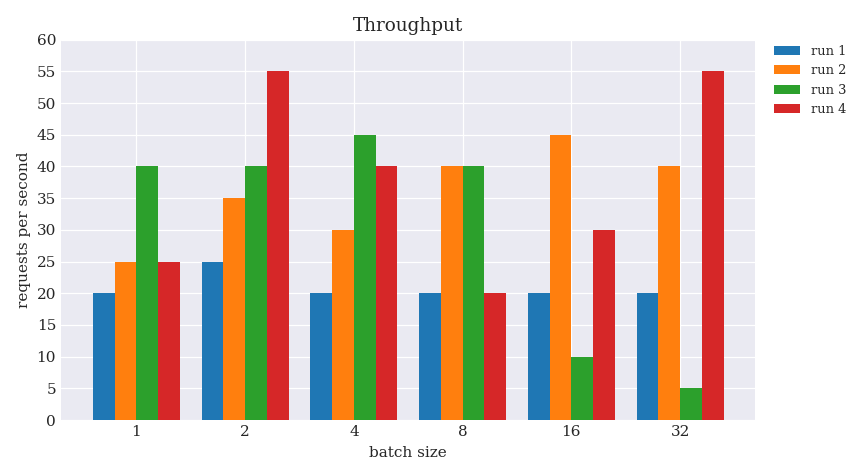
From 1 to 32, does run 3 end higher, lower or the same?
lower
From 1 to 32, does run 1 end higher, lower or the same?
the same
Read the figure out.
Title: Throughput
x-axis: batch size, ticks 1 2 4 8 16 32
y-axis: requests per second, ticks 0 5 10 15 20 25 30 35 40 45 50 55 60
Legend: run 1, run 2, run 3, run 4
Values:
run 1: 20 25 20 20 20 20
run 2: 25 35 30 40 45 40
run 3: 40 40 45 40 10 5
run 4: 25 55 40 20 30 55
